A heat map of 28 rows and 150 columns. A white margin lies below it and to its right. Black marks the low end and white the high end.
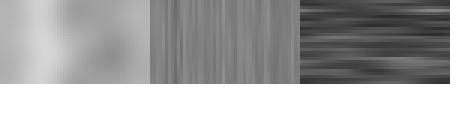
The table splits into one row of 3 panels. Panel 1,1: high, smooth. Panel 1,2: middling, streaked downward, faint in contrast. Panel 1,3: low, streaked across.
